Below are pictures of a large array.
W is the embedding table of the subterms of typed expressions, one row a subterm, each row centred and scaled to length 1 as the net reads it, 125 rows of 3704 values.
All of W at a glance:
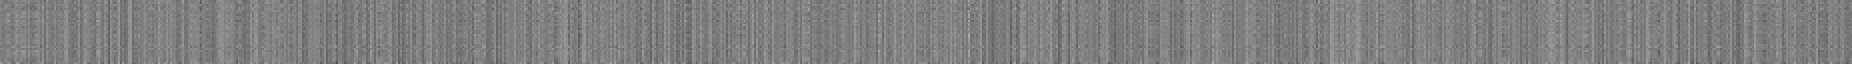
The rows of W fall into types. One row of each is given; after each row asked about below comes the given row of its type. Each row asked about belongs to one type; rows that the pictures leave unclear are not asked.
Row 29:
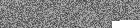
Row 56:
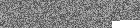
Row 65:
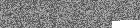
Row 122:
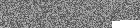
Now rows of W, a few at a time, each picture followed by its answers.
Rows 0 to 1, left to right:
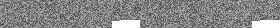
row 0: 56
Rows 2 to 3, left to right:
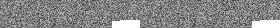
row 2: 65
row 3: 65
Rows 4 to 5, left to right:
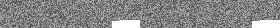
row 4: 56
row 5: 65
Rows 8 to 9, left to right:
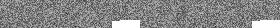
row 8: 29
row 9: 122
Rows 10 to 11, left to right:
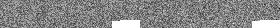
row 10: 122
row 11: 29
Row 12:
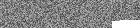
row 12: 122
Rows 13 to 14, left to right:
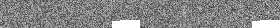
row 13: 122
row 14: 29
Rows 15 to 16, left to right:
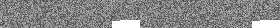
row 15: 122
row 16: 56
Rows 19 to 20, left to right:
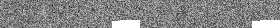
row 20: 122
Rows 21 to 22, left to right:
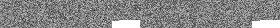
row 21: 56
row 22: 65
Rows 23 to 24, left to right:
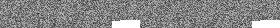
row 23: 65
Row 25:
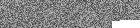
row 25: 29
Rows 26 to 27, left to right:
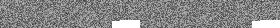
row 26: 29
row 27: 65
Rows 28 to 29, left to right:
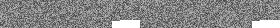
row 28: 56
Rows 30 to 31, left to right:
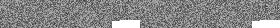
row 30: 29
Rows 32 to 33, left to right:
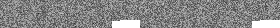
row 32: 122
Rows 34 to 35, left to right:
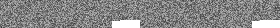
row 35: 56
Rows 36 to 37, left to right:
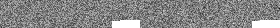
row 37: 29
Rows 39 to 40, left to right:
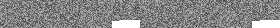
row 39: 56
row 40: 29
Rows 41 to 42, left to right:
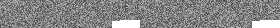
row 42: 29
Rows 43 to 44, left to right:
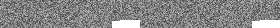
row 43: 29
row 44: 122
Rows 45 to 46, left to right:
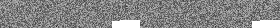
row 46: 56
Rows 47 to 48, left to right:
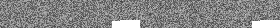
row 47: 65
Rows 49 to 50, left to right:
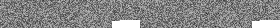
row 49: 29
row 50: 29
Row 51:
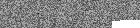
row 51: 65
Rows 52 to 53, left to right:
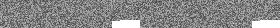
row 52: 122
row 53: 56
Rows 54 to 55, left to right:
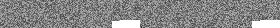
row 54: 56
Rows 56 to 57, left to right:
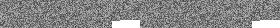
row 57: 56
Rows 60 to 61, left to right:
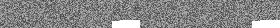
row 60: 56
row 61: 65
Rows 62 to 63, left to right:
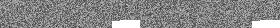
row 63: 65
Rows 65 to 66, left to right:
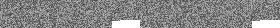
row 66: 122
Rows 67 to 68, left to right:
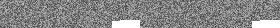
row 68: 56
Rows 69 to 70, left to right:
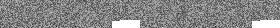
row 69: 29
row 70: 122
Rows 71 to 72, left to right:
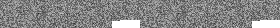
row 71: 122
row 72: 122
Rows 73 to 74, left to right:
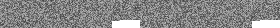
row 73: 56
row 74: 122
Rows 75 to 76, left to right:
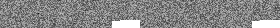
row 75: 65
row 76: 56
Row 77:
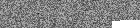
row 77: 65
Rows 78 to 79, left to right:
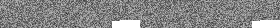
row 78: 29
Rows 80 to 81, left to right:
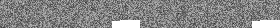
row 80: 29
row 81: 122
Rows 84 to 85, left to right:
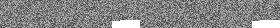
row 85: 56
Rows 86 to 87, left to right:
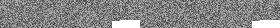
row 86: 29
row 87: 56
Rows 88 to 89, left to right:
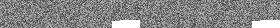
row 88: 122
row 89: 65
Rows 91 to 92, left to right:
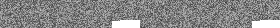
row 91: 65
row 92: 29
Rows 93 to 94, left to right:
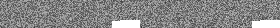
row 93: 65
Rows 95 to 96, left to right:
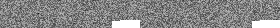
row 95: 65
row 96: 29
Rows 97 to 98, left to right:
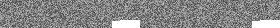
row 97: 56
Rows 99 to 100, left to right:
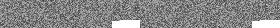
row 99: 56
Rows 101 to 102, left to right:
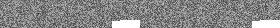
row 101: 122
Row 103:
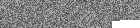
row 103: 29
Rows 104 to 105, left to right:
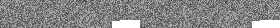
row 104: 29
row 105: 29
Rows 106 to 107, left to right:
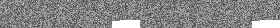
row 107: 65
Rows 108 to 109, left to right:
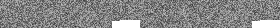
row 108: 29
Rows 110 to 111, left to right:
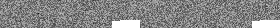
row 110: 65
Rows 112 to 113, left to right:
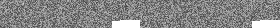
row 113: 122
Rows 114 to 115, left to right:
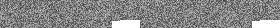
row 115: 29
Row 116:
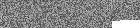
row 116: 122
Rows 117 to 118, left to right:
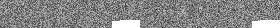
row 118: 65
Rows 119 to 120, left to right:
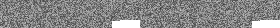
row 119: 122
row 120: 65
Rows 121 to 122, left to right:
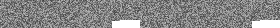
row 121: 29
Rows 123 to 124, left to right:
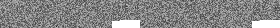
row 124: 56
